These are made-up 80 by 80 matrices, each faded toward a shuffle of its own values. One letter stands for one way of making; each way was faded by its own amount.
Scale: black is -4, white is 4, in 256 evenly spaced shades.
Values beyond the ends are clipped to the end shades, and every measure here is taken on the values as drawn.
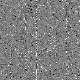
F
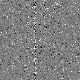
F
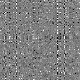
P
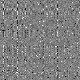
P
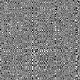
P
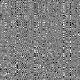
P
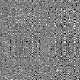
P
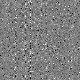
F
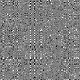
P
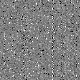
F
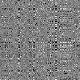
P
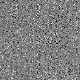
F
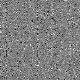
F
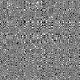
P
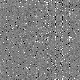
F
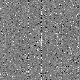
F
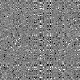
P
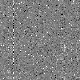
F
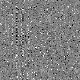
F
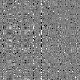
P
